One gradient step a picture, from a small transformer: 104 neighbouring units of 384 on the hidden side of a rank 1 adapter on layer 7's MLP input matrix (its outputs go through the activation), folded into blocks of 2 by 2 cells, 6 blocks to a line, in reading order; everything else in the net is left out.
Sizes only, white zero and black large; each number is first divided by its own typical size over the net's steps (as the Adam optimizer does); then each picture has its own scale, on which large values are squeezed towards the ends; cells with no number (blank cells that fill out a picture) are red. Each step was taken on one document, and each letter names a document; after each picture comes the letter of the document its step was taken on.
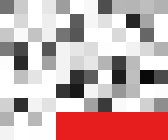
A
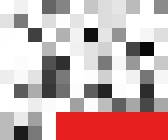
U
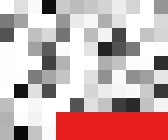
U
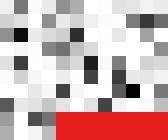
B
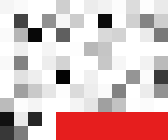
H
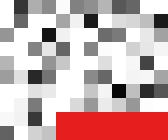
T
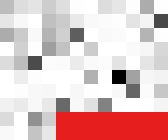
B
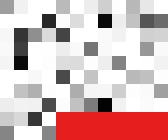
H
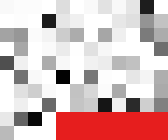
H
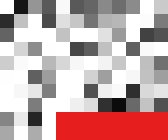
T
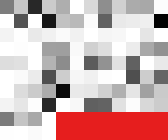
H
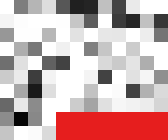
T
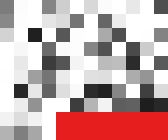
U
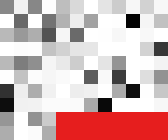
B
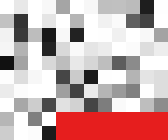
A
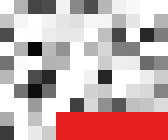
T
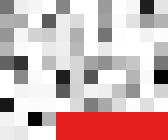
H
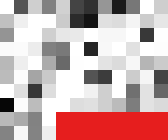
T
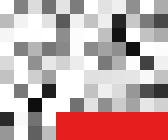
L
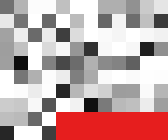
H
